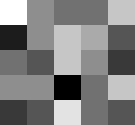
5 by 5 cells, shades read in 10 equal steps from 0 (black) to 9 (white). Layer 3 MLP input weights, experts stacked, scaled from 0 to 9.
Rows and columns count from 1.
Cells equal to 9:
1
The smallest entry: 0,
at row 4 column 3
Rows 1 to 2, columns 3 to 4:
4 4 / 7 6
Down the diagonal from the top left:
9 5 7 4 3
